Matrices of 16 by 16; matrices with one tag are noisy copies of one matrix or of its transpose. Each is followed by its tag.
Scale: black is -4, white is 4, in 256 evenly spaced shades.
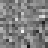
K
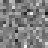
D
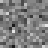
D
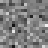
D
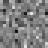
D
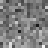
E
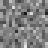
D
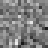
K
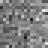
E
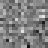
K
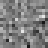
K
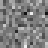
D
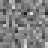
D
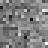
E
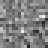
K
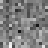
E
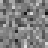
D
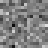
D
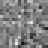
K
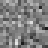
K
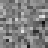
K
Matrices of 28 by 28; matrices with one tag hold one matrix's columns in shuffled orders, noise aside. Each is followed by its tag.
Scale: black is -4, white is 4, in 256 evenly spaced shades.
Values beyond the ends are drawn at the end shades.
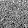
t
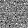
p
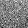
t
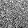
t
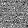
p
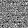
p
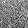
t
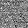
p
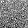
t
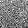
t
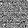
p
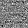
p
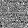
p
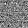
p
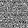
p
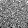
t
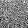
t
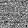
p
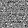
p
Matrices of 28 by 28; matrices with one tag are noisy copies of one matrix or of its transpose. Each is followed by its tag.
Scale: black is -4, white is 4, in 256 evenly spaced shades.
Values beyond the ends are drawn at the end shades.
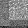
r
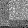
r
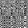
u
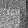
r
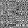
u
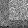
r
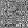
u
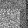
r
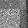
r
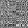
u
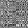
u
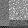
r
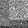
r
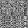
u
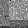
r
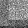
r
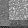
r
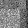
r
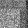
r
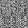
u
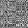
u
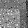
r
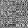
u
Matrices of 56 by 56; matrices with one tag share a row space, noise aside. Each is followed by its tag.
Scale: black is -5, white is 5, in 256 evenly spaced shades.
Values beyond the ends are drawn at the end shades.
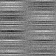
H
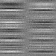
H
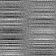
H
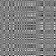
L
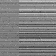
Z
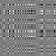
L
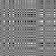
L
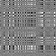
L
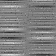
H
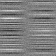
H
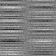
H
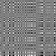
L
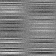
H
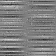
H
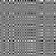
L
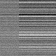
Z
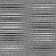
H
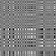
L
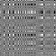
L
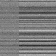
Z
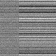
Z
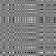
L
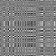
L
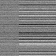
Z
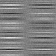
H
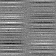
H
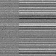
Z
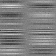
H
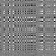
L
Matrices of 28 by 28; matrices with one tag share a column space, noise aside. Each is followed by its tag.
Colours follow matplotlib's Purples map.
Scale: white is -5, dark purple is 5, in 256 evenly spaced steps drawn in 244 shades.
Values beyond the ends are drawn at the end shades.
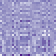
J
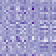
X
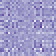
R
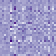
X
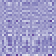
J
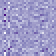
R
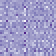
R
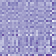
J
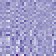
J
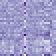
J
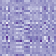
X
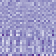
J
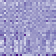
J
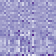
J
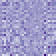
J
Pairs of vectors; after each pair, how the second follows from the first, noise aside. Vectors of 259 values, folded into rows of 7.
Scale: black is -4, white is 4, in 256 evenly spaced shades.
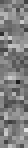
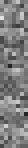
reversed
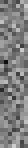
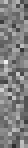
negated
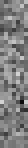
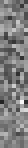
negated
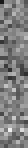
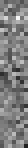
reversed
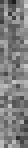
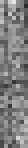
negated
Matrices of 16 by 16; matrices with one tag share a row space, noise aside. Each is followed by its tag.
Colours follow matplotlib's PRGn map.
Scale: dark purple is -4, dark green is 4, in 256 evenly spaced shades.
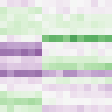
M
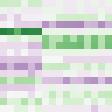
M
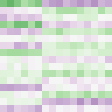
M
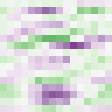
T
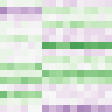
M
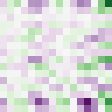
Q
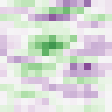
T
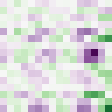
Q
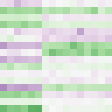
M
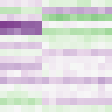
M
